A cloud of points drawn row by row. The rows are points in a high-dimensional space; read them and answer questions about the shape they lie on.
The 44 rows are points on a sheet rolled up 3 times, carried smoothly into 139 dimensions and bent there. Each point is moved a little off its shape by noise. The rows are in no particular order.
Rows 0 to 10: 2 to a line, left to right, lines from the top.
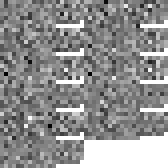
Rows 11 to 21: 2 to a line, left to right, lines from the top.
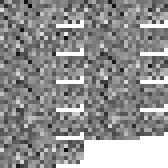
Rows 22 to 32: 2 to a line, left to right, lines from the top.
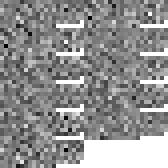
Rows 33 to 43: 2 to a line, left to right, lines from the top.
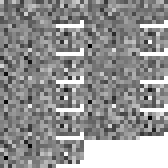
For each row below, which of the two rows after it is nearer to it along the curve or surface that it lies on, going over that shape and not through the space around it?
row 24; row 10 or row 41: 41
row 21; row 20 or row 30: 20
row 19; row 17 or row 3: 3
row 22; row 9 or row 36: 9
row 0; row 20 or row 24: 20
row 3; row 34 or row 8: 34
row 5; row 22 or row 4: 4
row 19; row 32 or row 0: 0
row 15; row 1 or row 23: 1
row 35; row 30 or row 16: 16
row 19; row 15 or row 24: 15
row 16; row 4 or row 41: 4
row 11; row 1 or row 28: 1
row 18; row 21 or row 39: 21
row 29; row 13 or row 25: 13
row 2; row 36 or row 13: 13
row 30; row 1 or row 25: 1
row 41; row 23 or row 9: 9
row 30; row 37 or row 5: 5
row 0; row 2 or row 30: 2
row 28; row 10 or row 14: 10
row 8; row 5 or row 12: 5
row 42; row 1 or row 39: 39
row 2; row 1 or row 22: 1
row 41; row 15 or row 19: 19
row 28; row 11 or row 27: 27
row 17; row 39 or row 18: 18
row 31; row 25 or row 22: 25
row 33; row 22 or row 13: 13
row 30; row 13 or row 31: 13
